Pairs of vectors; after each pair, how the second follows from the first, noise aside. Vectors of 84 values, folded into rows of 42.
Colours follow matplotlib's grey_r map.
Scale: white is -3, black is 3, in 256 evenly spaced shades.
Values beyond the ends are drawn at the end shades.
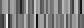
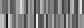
negated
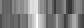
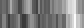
wrapped around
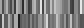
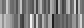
wrapped around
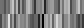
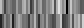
shuffled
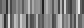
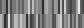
copied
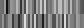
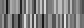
copied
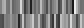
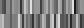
negated
